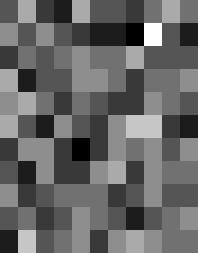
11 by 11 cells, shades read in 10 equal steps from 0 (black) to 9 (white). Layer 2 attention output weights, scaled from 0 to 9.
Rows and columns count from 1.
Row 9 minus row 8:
2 1 -2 2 2 -1 -4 1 0 -1 -1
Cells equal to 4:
24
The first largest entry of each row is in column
2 9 8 1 2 8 2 7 1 5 2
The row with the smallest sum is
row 2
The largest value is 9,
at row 2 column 9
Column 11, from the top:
4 1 3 5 3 1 5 4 3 5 4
